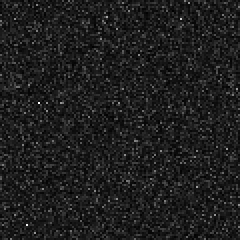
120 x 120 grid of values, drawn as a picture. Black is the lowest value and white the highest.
Seam: none. Mirror symmetry: none. Odd rows or columns: none. Grain: fine. Average level on the scale: 10%. Histogram: skewed, a long tail of high values. Stripes: none. Slope: none.
